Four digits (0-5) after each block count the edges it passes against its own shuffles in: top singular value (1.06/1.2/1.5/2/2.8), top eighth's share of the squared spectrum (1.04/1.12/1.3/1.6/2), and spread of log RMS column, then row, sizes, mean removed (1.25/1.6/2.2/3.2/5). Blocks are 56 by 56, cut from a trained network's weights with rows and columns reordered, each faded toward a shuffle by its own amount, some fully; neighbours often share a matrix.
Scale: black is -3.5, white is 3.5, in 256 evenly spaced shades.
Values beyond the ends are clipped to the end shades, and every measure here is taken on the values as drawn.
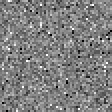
0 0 0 0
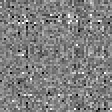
3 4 1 2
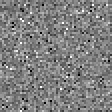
0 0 0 0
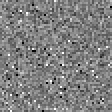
1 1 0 0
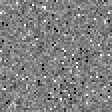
1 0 0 0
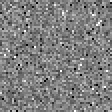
0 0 0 0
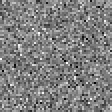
0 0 0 0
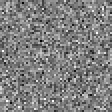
2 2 0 0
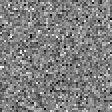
0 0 0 0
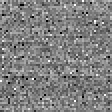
2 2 1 0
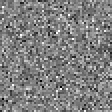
1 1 0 0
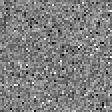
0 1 0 0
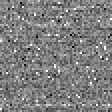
2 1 0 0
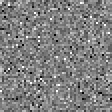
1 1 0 0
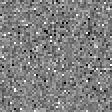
1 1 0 0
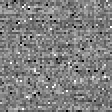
2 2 0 0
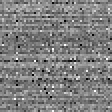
4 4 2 1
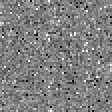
1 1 0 0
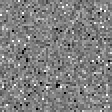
1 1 0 0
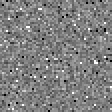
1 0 0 0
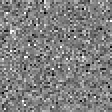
2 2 1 1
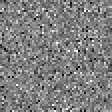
2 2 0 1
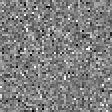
2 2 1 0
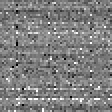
4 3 1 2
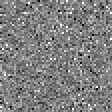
2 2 0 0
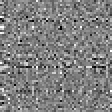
3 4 2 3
